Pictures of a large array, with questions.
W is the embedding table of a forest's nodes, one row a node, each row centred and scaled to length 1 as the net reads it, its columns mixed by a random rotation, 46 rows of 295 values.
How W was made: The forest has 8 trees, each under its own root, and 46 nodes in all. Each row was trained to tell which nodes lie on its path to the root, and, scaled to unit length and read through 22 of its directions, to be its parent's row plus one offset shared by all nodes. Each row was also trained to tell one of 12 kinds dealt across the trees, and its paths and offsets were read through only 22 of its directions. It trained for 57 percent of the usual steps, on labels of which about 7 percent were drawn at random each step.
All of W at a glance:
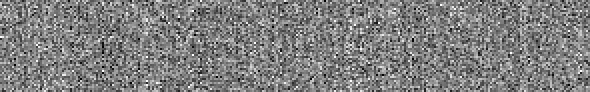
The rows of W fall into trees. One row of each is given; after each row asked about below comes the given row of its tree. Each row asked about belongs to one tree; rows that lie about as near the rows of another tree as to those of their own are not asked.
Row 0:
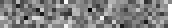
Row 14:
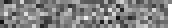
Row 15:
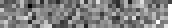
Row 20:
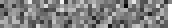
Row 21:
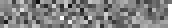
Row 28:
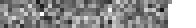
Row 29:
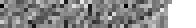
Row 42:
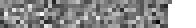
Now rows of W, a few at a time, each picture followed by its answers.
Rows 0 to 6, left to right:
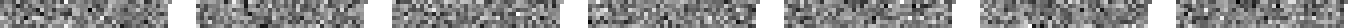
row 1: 29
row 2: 14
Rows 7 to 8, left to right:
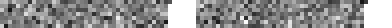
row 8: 21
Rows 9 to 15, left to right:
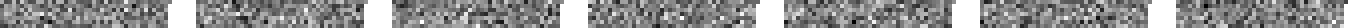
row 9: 29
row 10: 28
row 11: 0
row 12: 15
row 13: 20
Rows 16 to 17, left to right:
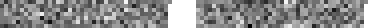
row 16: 29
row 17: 28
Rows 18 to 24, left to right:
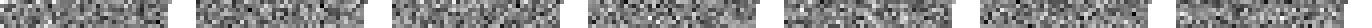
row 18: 42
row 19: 28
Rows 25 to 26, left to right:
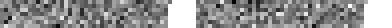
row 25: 0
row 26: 28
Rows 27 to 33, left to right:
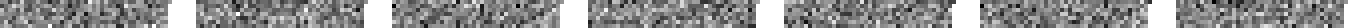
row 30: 20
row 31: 21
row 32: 15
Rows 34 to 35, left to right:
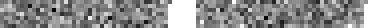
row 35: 29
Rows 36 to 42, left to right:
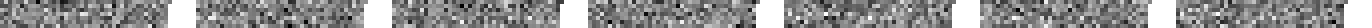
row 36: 28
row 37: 0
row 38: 21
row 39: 20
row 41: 0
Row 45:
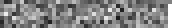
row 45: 14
